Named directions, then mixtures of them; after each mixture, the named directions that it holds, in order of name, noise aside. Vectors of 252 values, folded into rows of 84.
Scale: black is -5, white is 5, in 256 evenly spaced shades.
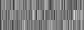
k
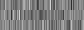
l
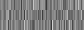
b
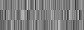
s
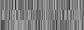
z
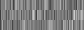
k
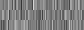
b, z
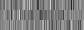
l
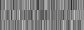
k, l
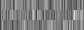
k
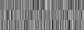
b, l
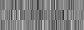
l, z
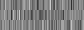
l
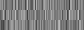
s, z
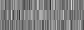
l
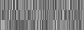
z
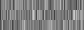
k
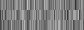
k, s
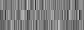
s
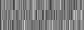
b, k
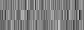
s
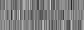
l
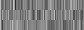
k, z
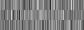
l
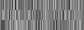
z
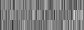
k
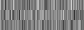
k, l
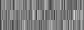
k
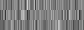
s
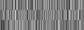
s, z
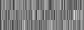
k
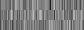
k, l
